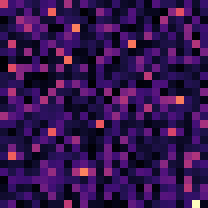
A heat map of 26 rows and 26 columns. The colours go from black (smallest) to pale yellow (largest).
Average level on the scale: 20%. Seam: none. Grain: fine. Slope: none. Histogram: skewed, a long tail of high values.
